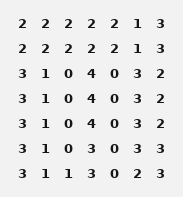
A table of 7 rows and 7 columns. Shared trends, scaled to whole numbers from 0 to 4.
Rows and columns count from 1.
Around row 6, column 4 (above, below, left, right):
4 3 0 0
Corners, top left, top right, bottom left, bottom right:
2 3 3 3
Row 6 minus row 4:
0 0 0 -1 0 0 1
